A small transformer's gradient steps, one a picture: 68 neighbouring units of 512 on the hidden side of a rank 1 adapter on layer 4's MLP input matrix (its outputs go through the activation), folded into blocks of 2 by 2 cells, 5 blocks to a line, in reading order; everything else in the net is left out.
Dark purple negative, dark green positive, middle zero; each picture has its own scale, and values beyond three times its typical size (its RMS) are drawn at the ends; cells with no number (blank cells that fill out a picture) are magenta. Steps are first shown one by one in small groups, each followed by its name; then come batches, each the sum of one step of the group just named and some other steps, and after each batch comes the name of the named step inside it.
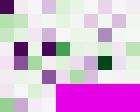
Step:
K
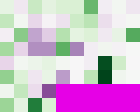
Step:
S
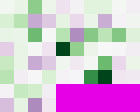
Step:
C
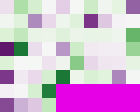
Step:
C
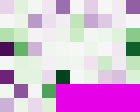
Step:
C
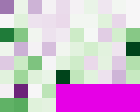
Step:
K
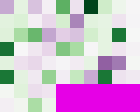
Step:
C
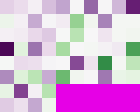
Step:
K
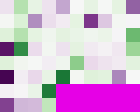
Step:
C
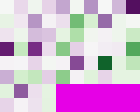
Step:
S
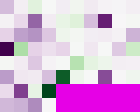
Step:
K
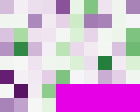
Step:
S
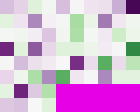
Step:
K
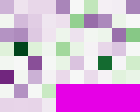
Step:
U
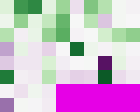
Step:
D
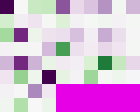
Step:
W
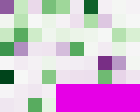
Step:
D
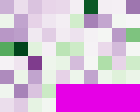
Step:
U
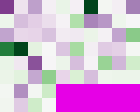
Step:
U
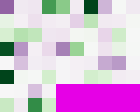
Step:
W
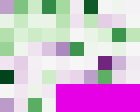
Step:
D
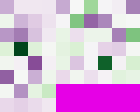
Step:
U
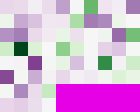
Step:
U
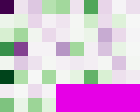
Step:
W
